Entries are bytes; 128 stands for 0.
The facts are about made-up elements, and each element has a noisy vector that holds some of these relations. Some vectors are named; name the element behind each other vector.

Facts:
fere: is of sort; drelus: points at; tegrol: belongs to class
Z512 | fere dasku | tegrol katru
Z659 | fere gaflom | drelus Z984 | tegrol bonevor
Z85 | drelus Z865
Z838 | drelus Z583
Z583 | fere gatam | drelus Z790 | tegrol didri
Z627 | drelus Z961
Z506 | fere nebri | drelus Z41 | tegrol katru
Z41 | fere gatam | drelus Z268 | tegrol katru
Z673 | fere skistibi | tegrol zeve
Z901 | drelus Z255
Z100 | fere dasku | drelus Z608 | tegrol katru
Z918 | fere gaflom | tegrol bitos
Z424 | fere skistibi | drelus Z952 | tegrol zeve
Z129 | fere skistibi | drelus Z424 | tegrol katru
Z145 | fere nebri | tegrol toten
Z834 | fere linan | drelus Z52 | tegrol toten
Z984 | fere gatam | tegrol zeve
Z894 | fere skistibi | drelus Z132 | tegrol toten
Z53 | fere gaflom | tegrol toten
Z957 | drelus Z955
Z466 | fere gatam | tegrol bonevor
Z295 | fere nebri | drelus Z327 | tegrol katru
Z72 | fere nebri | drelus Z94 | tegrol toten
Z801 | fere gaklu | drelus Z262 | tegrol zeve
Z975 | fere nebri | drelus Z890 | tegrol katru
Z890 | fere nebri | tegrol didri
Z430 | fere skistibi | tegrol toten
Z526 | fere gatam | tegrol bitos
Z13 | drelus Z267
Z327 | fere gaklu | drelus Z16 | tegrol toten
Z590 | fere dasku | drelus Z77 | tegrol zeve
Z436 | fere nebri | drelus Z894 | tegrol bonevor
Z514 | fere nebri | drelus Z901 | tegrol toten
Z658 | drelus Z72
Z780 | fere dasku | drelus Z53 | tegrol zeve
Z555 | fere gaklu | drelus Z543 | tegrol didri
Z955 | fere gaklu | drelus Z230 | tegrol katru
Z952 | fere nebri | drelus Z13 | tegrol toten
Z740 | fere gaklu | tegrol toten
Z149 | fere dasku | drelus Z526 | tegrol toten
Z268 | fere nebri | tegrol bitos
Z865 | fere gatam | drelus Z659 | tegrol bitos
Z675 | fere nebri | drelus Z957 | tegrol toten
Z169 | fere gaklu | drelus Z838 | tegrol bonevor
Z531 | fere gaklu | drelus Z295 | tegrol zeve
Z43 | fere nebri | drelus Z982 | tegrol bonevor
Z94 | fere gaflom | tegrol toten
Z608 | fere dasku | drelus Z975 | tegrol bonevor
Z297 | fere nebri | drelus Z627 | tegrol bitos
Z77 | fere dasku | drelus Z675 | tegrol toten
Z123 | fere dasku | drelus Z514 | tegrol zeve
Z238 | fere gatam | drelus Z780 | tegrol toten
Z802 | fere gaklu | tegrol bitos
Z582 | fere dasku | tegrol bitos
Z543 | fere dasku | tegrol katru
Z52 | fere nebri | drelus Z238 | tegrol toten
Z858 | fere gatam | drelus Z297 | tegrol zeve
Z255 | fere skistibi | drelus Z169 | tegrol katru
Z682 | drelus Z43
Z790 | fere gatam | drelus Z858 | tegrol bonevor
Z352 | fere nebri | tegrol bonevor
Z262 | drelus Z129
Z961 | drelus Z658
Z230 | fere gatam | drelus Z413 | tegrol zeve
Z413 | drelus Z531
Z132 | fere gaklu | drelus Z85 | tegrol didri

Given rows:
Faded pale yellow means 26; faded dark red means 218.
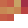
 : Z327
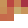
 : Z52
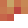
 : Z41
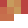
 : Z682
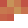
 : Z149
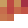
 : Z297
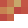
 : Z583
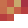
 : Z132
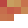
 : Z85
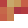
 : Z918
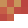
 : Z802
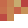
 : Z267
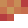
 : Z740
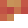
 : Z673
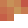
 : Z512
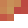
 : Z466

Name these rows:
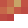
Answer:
Z555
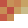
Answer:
Z255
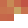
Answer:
Z100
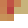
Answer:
Z123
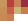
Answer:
Z295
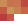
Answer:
Z955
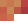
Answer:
Z230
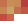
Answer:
Z238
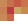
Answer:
Z506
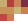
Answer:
Z952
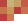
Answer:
Z53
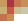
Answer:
Z514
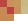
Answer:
Z901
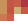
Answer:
Z436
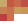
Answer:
Z675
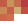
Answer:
Z834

